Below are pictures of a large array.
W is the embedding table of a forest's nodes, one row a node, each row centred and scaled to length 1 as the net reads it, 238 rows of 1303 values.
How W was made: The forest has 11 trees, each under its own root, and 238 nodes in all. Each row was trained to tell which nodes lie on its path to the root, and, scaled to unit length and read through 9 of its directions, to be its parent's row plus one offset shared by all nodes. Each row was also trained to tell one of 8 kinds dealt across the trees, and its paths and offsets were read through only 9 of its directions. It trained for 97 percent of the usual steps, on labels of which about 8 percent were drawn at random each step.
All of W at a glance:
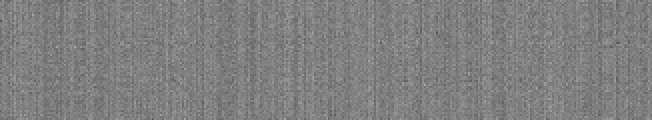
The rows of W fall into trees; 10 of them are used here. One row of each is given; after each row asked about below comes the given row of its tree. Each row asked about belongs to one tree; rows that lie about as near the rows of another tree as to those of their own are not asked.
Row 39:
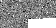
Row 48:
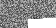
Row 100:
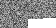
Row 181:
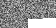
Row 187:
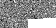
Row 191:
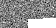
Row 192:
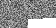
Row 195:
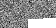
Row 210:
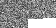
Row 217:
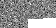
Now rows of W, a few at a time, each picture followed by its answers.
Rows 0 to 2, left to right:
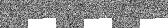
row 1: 100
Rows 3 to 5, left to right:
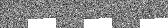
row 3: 100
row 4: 187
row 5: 181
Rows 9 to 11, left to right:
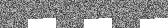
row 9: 192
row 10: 192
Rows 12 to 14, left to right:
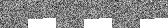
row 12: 217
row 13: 100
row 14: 181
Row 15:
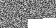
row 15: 187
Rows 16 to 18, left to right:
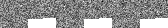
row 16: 191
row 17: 195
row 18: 195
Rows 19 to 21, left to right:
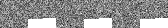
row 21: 195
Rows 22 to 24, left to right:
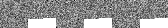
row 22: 195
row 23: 192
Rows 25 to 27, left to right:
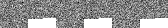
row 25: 181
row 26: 181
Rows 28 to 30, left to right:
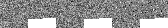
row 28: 181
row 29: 100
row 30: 181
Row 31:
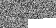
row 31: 187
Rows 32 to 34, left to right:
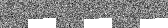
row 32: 195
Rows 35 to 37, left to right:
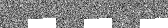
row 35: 48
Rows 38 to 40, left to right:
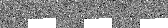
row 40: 187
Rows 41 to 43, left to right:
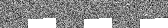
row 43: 39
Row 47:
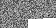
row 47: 100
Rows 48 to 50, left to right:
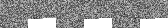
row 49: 192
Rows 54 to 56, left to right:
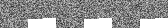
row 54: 187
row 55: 217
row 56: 195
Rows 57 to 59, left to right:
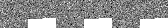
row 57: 187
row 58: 217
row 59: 192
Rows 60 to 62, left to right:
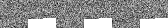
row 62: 191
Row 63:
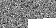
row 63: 100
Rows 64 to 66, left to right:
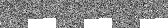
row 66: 195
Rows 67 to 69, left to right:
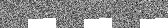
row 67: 187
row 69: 191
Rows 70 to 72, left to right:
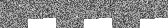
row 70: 48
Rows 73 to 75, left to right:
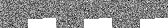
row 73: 48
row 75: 181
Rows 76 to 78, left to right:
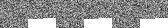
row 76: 187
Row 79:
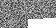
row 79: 195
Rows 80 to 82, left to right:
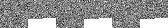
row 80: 195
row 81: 217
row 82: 181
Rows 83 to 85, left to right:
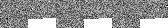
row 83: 210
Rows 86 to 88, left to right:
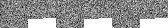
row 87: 192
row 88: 181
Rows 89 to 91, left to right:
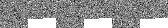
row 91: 217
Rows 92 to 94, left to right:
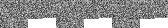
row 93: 181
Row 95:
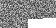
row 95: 48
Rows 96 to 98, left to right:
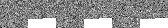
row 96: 192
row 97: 100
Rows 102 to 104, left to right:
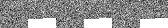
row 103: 195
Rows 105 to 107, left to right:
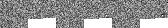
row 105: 48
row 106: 100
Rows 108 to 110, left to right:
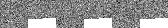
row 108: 192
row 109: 217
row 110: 191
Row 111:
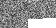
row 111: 191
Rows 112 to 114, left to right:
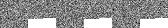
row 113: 48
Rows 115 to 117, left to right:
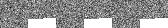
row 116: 217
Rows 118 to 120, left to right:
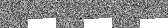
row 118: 187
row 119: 187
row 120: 100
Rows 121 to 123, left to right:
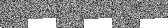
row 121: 191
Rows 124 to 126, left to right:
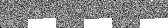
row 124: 192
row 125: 187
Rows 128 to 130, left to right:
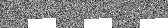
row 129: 217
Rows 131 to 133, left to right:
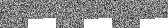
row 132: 192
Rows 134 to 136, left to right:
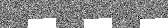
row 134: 192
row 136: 39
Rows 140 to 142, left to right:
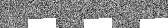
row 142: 192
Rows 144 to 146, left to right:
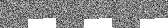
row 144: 48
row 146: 217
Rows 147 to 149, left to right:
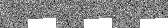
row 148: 191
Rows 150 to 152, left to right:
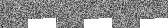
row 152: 187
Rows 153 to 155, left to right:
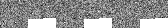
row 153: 192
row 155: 100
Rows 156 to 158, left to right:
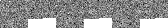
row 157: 187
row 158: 195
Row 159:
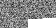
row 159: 187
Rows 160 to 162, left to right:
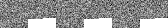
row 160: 39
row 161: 192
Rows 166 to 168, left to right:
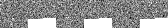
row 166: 187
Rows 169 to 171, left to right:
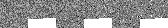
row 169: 48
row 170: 191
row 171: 39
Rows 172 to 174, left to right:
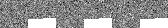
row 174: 192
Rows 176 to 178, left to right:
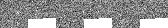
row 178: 195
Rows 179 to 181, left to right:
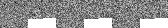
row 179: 192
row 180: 181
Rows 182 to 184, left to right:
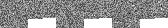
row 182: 181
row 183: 100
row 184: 191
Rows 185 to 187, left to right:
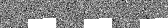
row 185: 217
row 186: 187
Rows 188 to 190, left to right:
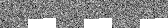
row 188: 187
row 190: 192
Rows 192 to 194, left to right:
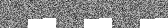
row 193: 48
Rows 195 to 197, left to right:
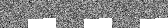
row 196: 191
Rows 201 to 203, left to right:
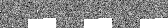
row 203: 100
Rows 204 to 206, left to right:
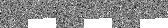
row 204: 195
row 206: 195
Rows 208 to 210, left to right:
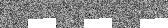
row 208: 100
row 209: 195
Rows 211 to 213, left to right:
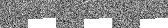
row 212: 191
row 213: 187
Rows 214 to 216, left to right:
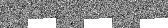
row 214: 195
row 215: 39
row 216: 217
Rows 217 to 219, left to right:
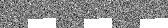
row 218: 181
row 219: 192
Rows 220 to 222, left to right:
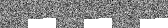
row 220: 48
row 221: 187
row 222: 195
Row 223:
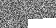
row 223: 195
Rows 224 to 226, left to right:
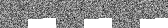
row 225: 217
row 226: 191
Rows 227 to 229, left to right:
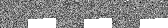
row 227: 100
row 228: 195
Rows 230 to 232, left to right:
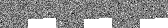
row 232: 181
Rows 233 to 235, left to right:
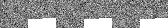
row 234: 100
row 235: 192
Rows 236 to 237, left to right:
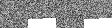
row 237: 210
